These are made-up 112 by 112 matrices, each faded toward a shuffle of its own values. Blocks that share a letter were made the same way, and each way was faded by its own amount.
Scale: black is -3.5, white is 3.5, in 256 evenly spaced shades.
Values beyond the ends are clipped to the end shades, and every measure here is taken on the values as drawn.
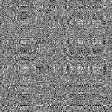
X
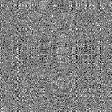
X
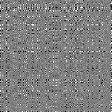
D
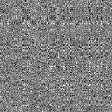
X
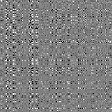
D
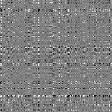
D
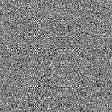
X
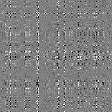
D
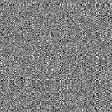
X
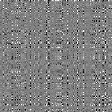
D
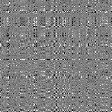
D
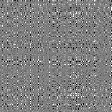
D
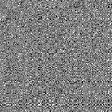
X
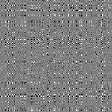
D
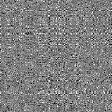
X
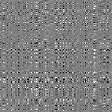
D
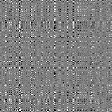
D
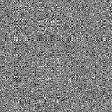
X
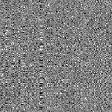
X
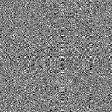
X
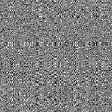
X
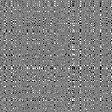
D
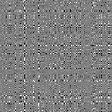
D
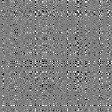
D
